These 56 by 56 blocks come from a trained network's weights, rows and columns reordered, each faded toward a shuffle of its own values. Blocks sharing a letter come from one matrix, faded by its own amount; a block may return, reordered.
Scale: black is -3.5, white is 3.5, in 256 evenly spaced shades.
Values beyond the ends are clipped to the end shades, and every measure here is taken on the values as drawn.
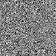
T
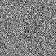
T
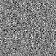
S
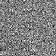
T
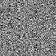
T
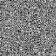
T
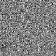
S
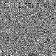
S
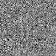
T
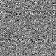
S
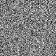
T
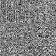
S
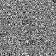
S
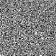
S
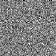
S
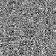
S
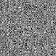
T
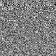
S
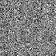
T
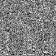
S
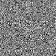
S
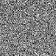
T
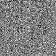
T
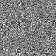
S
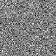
S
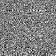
S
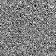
T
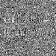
S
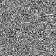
S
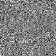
S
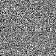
T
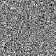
T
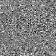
S
